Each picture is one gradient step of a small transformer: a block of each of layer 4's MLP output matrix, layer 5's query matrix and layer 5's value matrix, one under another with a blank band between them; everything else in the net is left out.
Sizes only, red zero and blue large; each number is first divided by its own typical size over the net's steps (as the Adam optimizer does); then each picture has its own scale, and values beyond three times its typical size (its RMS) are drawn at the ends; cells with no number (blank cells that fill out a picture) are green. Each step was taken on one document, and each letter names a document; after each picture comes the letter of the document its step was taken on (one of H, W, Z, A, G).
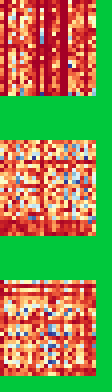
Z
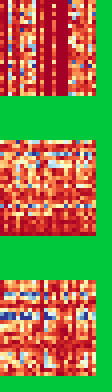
Z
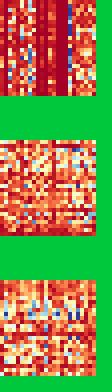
Z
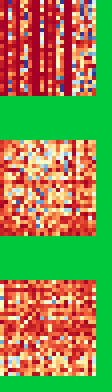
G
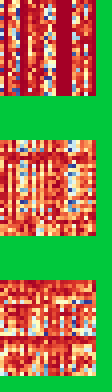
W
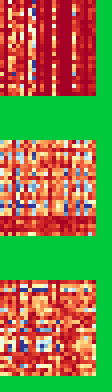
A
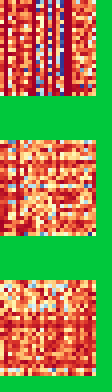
G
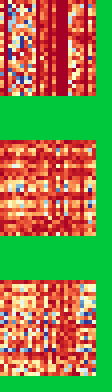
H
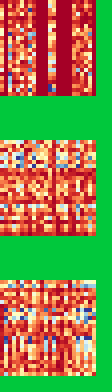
H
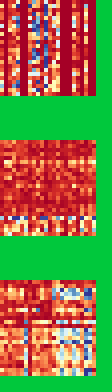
W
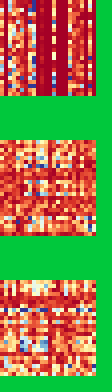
A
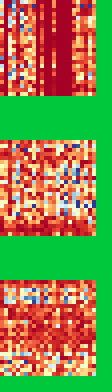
Z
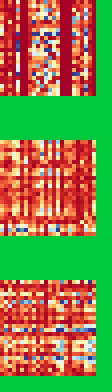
W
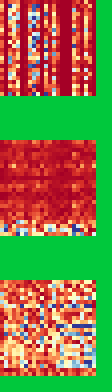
W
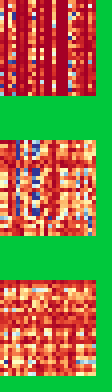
A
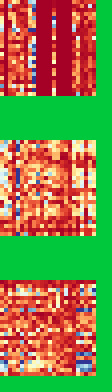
A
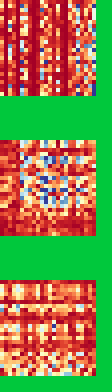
G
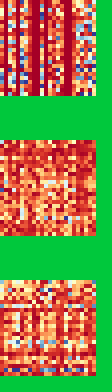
G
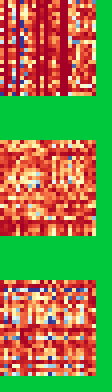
Z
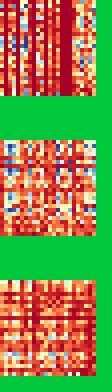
G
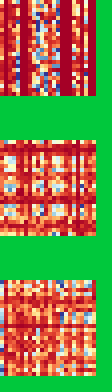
W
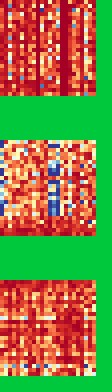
H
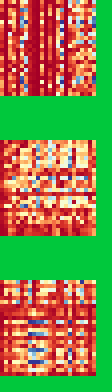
G
